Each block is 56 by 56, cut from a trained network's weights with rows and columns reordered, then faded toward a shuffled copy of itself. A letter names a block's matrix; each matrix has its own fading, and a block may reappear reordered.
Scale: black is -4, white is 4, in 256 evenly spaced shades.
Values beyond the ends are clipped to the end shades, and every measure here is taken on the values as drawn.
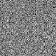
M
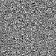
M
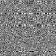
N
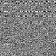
N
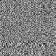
N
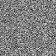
N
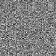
N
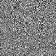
M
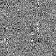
M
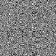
M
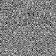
M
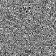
M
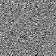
M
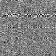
N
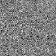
M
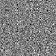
M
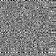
N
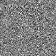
M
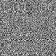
N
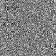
M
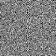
M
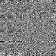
N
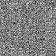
N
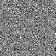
M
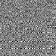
N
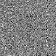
M
